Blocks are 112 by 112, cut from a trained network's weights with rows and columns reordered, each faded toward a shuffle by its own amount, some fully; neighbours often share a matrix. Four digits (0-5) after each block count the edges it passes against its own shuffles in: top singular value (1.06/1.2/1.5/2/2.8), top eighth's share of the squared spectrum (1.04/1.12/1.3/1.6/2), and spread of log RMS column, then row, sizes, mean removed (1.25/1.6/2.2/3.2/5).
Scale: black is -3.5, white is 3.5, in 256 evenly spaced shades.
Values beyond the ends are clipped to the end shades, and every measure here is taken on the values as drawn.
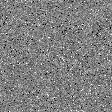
0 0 0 0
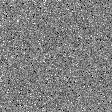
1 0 0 0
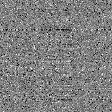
3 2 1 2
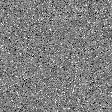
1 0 0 0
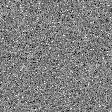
1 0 0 0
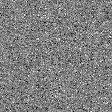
2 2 1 0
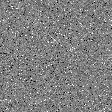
1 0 0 0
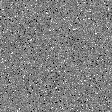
0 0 0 0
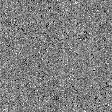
2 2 0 1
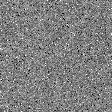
1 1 0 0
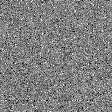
2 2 0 1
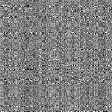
4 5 2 4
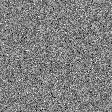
0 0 0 0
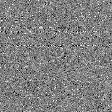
3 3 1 2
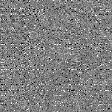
4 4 2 3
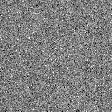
1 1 0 0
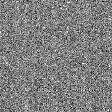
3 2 0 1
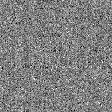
3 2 0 1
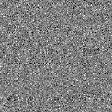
4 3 1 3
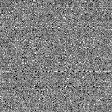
4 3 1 2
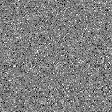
3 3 1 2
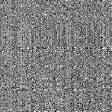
4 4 2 3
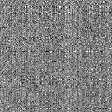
4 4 1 3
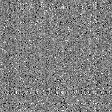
3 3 1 2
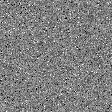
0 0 0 0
